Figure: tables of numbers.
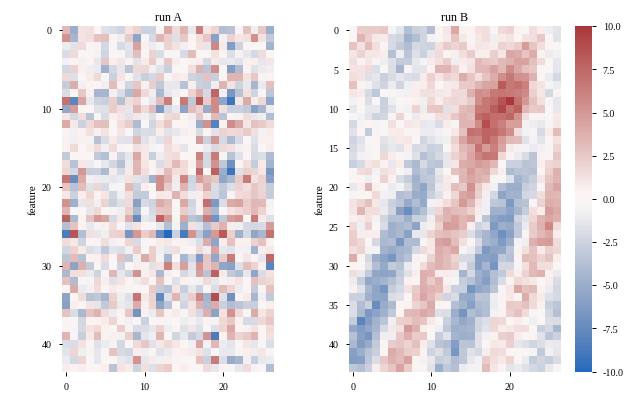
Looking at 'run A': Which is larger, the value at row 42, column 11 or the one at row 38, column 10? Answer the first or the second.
the first
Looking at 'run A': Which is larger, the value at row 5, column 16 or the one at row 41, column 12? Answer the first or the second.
the first
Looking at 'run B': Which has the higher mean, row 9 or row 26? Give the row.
9
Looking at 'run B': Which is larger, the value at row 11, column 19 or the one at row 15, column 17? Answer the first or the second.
the first
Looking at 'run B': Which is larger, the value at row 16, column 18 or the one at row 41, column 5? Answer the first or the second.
the first
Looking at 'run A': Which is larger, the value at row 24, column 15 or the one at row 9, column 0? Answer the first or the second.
the second
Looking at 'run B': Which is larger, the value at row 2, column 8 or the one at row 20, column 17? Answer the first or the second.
the second
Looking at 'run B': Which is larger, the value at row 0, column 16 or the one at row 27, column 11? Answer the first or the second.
the second
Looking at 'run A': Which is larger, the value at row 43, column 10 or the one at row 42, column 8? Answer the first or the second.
the first
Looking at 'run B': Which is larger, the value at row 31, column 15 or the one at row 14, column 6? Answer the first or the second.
the second
